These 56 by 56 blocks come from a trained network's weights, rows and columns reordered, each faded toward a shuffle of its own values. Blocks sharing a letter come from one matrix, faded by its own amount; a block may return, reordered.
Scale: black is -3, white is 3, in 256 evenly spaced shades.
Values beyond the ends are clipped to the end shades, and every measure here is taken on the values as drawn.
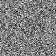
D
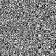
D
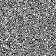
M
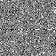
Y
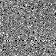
Y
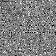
M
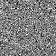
Y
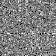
Y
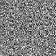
D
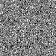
Y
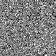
Y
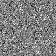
Y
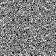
M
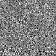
M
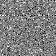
Y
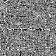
M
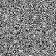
D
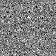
Y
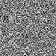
D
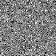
M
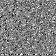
Y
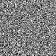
D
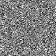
D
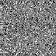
M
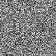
D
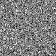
Y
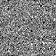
M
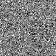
Y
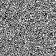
Y
